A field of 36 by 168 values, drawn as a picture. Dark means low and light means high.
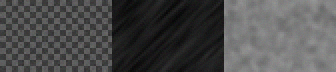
It is made of 1 by 3 panels. Panel 1,1: low, checkered. Panel 1,2: very low, slanting up to the right, faint in contrast. Panel 1,3: middling, blotchy, faint in contrast.
